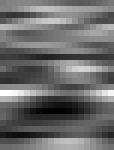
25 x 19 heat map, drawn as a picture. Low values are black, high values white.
Average level on the scale: 40%. Grain: streaks across. Histogram: bell-shaped.
